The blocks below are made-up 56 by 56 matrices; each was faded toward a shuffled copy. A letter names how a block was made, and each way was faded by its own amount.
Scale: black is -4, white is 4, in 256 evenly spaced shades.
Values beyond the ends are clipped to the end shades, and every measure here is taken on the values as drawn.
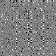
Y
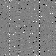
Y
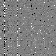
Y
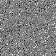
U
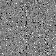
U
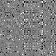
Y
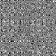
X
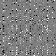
Y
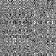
X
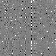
Y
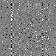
Y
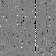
Y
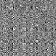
X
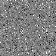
U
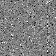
U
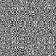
X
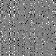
Y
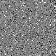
U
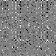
Y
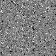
U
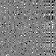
Y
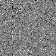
U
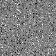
U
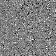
U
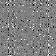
Y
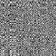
X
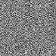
X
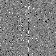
U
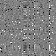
Y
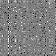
Y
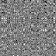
X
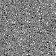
U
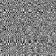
X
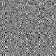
X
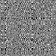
X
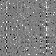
Y
